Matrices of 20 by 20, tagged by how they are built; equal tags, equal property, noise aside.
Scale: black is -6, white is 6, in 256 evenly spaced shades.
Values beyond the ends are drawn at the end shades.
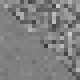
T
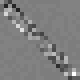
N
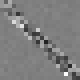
N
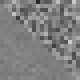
T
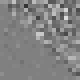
T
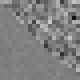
T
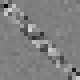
N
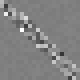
N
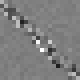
N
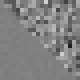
T
